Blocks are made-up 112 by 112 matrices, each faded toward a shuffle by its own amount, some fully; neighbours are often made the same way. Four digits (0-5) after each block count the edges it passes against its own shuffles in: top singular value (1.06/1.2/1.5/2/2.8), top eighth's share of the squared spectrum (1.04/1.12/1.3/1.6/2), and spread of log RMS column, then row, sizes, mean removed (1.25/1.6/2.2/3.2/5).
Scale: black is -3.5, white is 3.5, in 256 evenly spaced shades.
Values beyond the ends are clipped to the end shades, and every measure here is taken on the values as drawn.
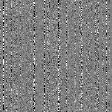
3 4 4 0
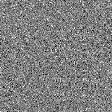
3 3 1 1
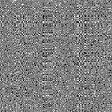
5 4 3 3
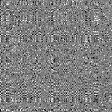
5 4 3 3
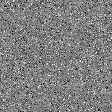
2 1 0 0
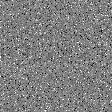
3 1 0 0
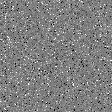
0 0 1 0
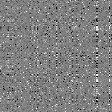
5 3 3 2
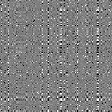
5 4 4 3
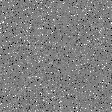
3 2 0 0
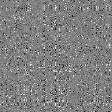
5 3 2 2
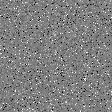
2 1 0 0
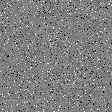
2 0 0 0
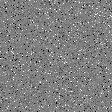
0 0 0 0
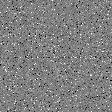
1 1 0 0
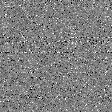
2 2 0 2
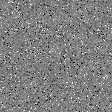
0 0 0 0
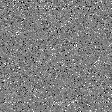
2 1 0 1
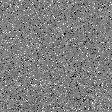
1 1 0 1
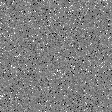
0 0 0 0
